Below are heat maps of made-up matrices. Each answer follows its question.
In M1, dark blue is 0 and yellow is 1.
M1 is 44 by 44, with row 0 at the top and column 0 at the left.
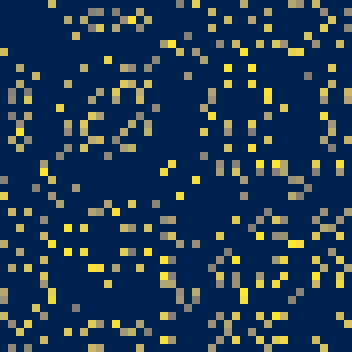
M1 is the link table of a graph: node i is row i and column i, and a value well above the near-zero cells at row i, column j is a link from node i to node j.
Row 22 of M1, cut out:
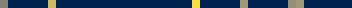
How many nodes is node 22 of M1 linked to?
6
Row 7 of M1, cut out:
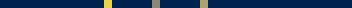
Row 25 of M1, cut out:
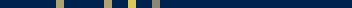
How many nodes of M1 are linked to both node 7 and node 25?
2
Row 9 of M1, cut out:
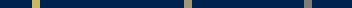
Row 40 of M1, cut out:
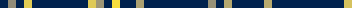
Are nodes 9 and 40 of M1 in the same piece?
no
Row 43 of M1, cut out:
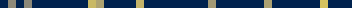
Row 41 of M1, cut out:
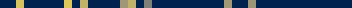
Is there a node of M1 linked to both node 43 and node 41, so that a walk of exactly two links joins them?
no
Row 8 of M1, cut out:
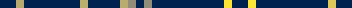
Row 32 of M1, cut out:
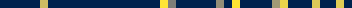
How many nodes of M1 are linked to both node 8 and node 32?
0
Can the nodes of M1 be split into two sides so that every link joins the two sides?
no
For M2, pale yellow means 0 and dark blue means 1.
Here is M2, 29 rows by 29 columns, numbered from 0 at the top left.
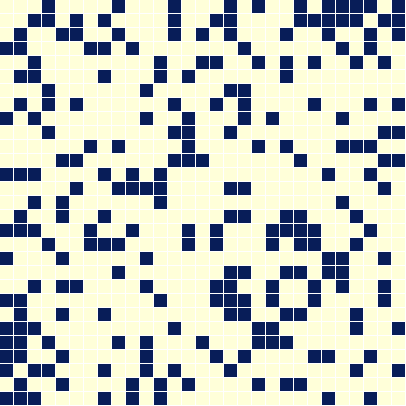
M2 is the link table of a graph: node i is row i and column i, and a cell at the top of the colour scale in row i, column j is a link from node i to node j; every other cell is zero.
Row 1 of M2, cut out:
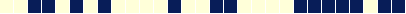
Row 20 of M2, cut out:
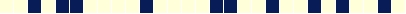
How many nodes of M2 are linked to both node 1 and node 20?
7
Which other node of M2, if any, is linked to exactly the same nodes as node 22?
node 15
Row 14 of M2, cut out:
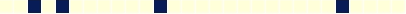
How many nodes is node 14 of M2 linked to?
4
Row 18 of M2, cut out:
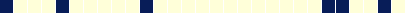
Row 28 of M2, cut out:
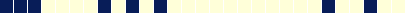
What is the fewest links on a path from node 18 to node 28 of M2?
2
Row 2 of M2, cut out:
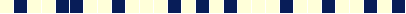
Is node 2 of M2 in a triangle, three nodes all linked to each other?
yes
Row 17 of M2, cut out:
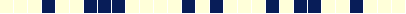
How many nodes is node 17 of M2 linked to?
10
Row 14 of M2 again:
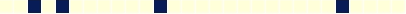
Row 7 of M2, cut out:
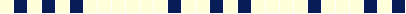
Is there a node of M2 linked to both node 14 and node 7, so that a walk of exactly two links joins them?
no
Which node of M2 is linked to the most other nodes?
node 1
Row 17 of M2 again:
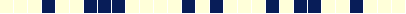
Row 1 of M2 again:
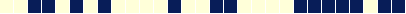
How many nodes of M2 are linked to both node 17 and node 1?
6
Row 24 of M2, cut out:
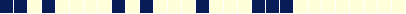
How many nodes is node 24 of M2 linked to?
9
